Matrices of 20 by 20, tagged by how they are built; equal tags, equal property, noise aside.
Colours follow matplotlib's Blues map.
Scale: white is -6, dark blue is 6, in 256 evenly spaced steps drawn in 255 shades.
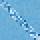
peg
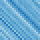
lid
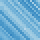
lid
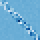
peg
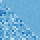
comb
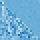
comb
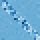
peg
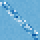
peg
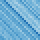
lid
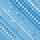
lid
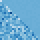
comb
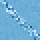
peg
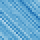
lid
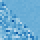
comb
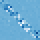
peg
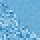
comb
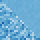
comb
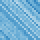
lid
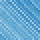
lid
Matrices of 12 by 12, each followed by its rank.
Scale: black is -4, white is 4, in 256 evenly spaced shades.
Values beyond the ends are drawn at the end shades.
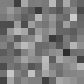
full rank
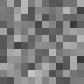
full rank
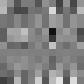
two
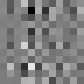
two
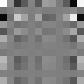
one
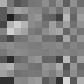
two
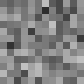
full rank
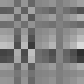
one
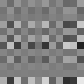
one
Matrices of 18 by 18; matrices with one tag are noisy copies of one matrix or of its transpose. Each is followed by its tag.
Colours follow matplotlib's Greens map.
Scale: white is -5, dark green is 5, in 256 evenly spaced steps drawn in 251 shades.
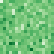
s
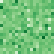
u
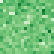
s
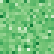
u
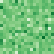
u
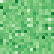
u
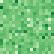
u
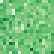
s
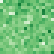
s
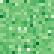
u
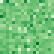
u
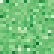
u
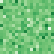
u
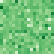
u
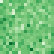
s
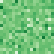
u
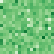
u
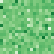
u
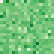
u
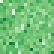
s
